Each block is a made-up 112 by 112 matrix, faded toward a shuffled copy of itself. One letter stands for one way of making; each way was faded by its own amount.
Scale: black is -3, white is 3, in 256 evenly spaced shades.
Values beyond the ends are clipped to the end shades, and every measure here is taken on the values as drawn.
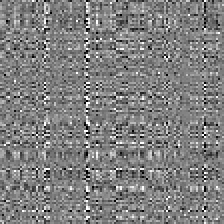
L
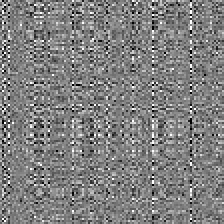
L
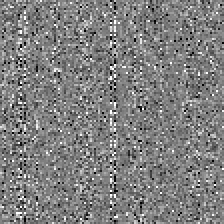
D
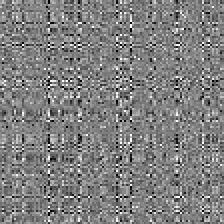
L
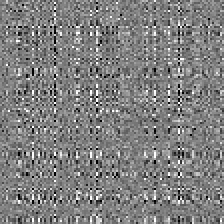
L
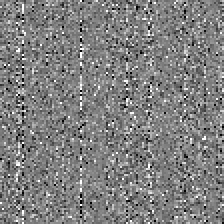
D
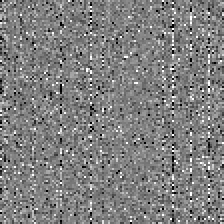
D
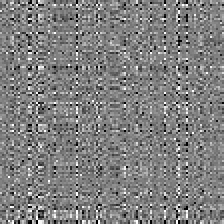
L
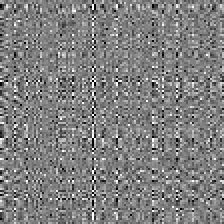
L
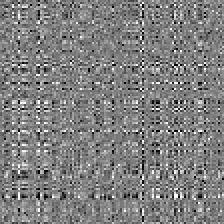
L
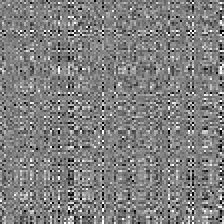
L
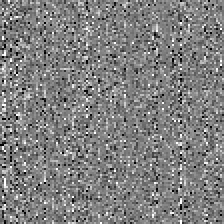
D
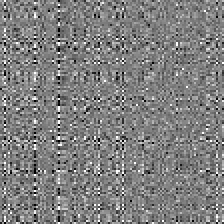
L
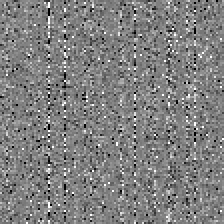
D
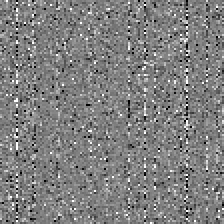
D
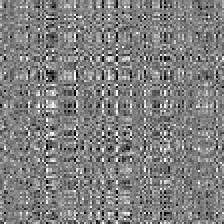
L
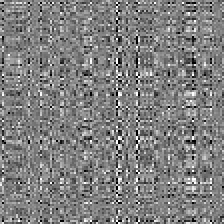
L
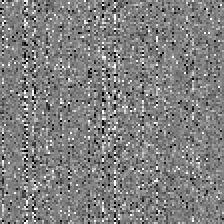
D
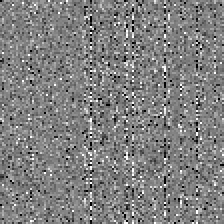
D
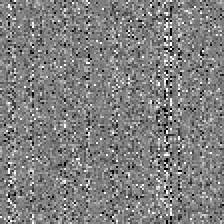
D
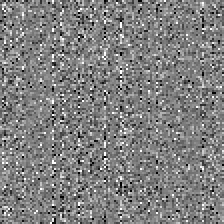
D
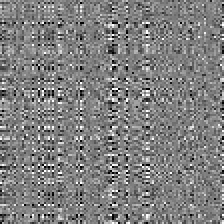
L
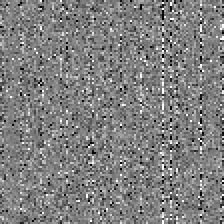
D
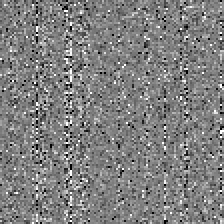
D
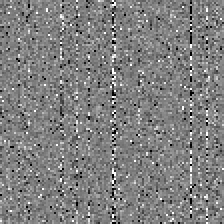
D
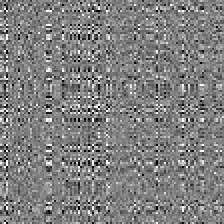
L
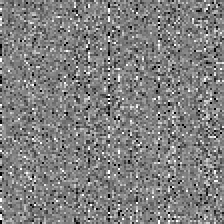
D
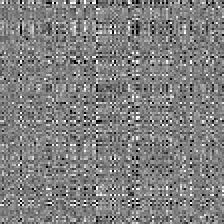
L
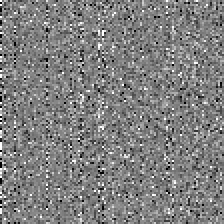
D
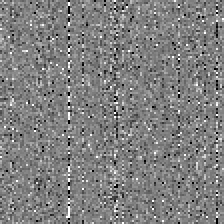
D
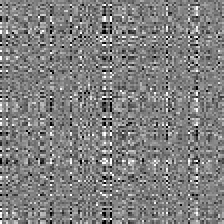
L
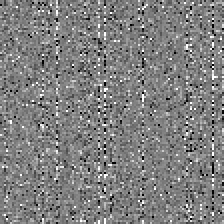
D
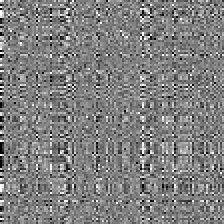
L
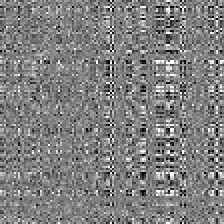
L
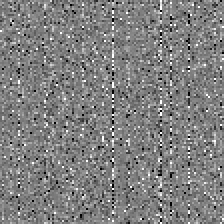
D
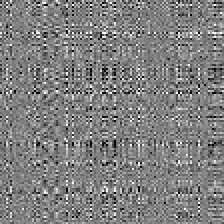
L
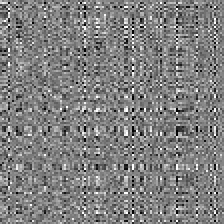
L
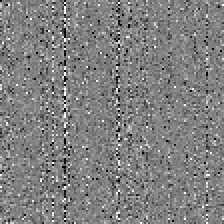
D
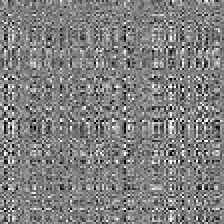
L
